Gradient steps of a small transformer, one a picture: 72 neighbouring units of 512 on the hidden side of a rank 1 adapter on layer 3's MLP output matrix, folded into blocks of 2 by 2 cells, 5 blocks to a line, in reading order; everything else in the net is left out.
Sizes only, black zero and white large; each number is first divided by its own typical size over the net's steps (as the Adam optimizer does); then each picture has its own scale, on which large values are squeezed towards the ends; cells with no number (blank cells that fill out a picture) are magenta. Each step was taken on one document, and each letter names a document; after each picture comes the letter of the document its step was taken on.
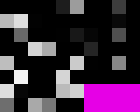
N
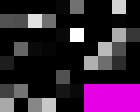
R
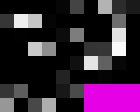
R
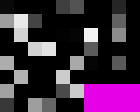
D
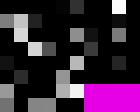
N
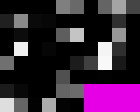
R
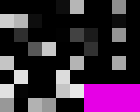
N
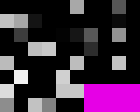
D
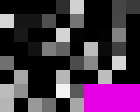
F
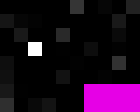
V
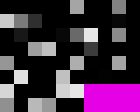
D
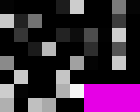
D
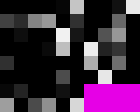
F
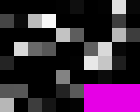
R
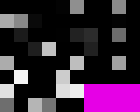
N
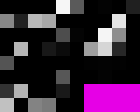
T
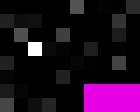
V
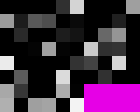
F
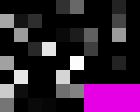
D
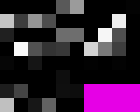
T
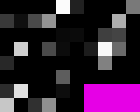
T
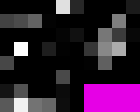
T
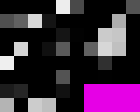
T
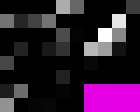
T
